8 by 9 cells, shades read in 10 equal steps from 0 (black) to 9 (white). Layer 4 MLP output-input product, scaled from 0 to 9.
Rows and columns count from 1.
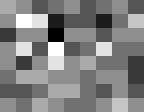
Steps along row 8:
down up down down same up up down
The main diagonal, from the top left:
6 9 5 9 5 4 3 7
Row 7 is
3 3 4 6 6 4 3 5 3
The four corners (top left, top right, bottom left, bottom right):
6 3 5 5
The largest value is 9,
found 2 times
